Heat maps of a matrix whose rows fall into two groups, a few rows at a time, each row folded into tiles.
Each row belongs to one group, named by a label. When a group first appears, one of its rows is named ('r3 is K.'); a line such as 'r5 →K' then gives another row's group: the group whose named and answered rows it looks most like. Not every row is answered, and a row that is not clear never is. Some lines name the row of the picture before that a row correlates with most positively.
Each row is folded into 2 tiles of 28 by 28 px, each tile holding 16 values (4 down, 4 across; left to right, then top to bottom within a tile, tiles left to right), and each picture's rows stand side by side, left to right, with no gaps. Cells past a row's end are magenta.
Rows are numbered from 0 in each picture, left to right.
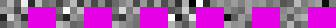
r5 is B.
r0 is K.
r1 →B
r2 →B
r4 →K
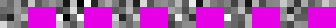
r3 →K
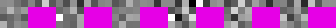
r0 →B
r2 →B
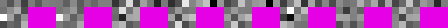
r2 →B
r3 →B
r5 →B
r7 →B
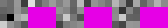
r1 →K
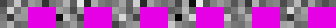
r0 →B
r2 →K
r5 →B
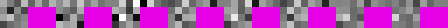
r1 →K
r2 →K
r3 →B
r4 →K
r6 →K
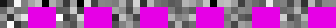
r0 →B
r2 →K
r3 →B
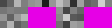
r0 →B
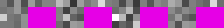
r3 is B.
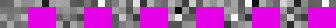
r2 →K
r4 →K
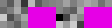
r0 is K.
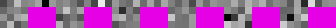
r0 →B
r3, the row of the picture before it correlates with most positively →0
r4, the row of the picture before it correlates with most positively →1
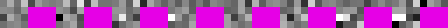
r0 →K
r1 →K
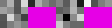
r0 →K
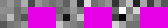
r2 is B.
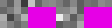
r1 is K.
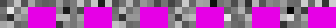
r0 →B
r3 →B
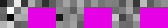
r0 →B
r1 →K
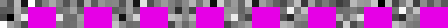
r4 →K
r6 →B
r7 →B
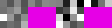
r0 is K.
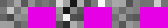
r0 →B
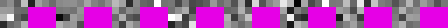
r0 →K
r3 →K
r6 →K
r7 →B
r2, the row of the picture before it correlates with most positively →2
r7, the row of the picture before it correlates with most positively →0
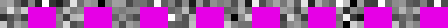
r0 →B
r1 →B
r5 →K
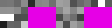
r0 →K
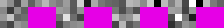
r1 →K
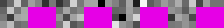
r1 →B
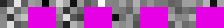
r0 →B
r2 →K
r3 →B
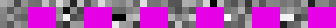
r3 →B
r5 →K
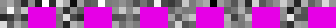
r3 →B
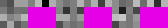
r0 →B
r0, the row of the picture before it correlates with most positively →3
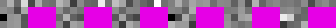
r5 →K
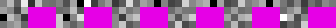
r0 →K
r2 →B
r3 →B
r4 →B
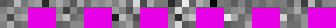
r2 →K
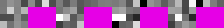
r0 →B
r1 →K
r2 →K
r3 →K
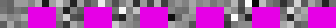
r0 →B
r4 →K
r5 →B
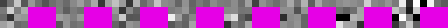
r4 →K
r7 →K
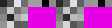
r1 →B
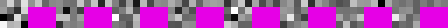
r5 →K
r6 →B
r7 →K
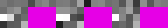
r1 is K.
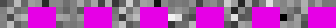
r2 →B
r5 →K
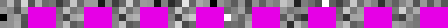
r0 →K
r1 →B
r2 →B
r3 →B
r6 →B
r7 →B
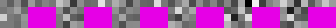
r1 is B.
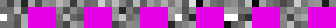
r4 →K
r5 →B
